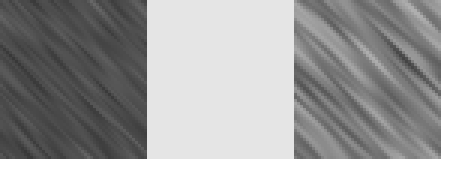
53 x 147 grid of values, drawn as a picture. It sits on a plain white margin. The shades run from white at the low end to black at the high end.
The table splits into one row of 3 panels. Panel 1,1: high, slanting down to the right, faint in contrast. Panel 1,2: very low, flat. Panel 1,3: middling, slanting down to the right.
